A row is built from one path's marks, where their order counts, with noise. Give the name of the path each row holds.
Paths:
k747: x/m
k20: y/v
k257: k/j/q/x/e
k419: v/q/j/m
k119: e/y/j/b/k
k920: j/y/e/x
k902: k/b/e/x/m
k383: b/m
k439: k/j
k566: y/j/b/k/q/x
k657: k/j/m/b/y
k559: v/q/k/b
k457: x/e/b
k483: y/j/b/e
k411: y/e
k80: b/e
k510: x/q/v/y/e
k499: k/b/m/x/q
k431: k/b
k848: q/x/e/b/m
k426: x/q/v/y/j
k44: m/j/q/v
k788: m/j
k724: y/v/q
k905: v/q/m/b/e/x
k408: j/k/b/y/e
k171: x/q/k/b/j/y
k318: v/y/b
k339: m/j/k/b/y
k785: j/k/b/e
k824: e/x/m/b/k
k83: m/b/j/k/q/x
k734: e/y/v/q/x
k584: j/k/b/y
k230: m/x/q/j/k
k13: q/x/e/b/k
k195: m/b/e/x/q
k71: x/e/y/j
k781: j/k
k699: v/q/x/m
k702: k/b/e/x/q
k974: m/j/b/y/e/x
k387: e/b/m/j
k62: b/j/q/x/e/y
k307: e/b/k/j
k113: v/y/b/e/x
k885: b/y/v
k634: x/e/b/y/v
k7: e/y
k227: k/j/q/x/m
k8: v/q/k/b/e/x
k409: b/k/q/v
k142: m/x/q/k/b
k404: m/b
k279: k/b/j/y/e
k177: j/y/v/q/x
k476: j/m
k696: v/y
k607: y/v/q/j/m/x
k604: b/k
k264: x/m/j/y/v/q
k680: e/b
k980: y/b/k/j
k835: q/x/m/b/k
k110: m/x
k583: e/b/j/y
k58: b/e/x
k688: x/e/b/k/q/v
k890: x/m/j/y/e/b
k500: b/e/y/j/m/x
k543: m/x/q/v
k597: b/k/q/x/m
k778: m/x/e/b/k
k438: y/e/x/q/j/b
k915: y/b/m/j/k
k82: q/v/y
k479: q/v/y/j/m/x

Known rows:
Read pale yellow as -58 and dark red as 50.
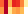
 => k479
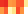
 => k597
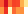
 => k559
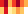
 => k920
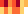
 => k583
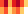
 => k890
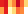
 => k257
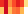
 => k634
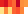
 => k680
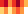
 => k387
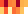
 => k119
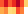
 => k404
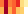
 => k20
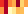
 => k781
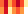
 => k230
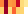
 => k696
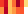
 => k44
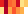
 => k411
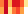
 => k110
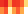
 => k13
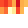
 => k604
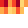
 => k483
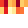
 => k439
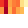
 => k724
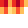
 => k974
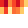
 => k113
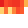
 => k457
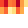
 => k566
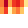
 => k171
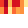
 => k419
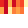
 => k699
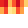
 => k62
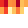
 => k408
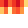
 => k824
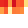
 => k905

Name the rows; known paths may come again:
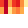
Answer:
k607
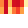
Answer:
k110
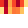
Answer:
k71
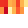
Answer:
k409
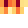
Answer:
k980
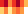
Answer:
k387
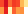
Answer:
k559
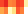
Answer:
k499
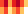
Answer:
k890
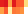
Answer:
k905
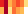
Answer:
k734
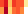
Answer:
k543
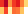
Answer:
k113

